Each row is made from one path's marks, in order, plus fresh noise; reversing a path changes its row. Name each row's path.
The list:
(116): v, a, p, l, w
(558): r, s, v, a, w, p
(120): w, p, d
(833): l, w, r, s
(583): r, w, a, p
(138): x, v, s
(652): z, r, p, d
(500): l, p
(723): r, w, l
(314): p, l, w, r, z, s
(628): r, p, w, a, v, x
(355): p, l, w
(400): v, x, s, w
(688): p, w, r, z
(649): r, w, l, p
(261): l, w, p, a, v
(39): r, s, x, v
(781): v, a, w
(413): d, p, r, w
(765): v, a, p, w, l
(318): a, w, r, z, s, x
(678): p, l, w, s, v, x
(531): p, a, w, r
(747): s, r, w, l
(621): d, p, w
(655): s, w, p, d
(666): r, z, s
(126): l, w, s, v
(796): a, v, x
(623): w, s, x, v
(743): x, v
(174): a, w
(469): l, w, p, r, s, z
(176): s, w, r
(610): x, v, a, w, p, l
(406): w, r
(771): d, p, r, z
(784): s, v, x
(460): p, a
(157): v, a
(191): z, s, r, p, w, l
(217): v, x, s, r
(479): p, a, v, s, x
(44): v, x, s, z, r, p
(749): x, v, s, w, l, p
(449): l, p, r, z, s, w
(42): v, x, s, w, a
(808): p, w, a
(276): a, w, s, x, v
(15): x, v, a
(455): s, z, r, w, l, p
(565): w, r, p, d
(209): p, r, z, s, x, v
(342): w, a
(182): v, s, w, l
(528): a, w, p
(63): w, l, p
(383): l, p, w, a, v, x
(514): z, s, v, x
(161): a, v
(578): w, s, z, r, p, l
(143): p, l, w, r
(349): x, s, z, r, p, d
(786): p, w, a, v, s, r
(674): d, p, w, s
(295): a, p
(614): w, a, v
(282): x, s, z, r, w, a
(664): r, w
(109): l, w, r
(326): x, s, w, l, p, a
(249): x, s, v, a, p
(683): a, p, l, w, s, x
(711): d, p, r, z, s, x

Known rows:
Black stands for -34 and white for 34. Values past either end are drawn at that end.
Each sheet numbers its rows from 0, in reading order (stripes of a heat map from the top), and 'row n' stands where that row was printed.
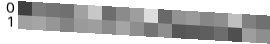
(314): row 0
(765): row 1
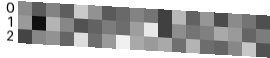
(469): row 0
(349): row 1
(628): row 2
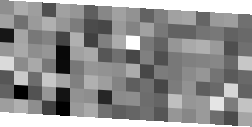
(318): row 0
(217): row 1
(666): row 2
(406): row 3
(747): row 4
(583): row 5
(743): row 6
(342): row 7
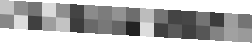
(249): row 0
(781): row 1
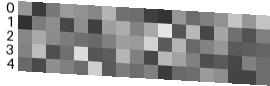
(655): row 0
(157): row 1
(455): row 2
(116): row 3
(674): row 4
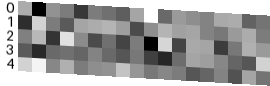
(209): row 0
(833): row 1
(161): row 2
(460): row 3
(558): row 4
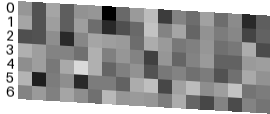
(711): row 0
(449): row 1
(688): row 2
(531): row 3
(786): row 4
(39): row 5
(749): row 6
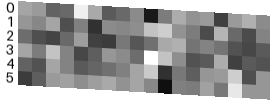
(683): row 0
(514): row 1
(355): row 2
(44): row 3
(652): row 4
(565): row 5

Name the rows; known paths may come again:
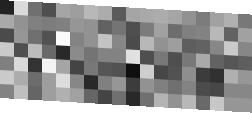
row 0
(833)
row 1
(143)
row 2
(383)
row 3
(191)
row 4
(295)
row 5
(479)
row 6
(126)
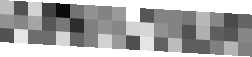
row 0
(282)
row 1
(514)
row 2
(796)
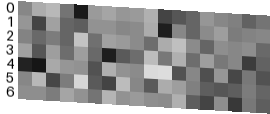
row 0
(723)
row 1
(578)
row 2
(678)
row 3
(449)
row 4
(138)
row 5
(116)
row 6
(749)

